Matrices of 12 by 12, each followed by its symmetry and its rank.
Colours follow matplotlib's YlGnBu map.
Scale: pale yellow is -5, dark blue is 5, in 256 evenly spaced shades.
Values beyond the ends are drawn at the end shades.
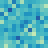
symmetric, full rank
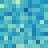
neither, full rank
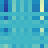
neither, rank one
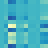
neither, rank one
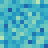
symmetric, full rank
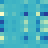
neither, rank one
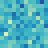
neither, full rank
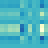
neither, rank one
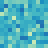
neither, full rank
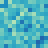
symmetric, full rank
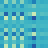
neither, rank one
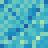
symmetric, full rank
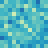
symmetric, full rank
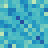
symmetric, full rank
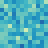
neither, full rank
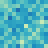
symmetric, full rank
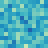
neither, full rank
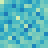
symmetric, full rank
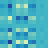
neither, rank one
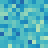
neither, full rank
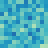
neither, full rank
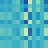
neither, rank one
